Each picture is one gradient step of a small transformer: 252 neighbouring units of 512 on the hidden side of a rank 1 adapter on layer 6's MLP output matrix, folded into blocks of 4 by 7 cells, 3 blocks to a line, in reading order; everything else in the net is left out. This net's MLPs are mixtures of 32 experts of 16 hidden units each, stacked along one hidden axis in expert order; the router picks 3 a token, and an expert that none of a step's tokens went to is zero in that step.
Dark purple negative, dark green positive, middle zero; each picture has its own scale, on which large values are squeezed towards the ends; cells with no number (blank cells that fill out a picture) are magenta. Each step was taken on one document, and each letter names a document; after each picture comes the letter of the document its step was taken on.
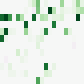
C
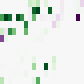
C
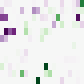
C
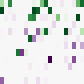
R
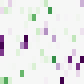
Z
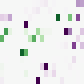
R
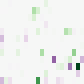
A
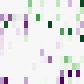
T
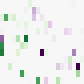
A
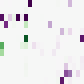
T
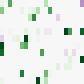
Z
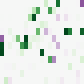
Z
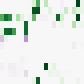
C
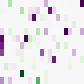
Z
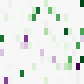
A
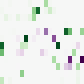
A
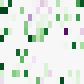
R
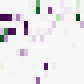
C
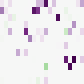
R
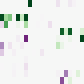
T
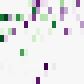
C
